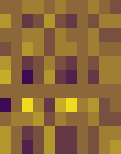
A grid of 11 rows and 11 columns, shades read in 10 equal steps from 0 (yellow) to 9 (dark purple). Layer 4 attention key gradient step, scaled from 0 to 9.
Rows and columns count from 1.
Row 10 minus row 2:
0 0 0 0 0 1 0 0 0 0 0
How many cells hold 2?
2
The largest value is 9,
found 2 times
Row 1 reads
5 5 4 4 5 4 5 5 4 5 6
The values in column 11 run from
3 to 6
